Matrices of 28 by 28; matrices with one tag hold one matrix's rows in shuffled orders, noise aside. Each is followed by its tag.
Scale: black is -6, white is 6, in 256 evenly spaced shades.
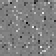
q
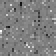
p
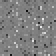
q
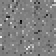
p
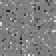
p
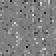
q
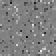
q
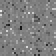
p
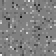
p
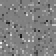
p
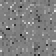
p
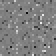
q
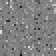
p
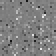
q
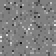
p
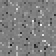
q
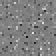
q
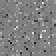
q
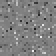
q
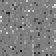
p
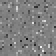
q
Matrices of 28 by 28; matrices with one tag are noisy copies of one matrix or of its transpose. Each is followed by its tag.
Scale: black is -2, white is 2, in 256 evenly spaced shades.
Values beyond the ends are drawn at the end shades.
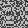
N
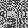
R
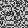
N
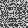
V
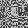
R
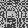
R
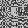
R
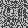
V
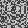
N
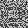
V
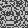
N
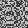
N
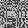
R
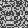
N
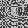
R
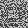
V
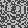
N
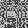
R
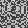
N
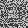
V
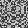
N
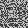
V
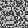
N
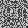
V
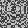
N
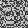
N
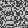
N
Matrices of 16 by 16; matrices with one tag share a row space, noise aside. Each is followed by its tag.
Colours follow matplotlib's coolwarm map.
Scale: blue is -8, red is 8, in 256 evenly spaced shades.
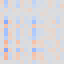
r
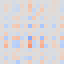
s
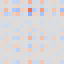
s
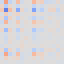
r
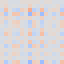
s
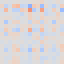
s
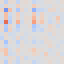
r
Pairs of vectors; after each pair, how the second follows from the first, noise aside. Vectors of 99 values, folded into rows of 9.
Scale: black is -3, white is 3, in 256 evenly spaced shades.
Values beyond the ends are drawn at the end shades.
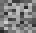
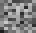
copied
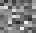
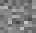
shrunk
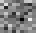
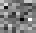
copied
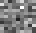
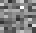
copied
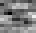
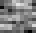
wrapped around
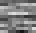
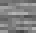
shrunk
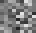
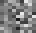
copied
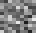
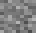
shrunk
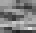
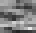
copied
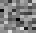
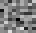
copied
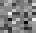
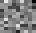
wrapped around
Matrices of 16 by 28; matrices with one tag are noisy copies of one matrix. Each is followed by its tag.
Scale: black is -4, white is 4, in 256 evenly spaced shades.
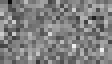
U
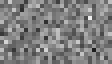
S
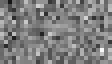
U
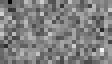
U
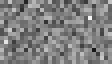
S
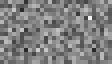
S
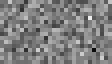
S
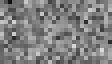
U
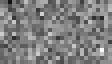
U
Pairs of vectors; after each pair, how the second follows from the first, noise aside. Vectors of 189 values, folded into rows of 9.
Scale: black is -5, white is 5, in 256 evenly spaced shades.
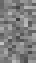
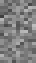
shuffled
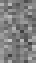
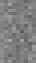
shrunk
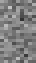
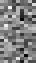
scaled up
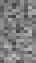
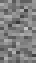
shuffled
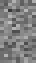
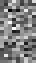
scaled up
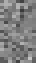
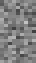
shuffled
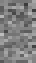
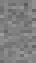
shrunk
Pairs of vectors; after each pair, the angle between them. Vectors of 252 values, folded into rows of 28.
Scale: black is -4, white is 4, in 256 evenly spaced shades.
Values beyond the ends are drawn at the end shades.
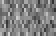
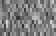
nearly opposite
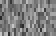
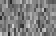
nearly parallel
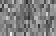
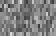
nearly parallel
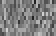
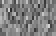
partly aligned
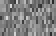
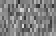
orthogonal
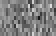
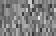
nearly opposite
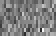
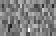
partly opposed
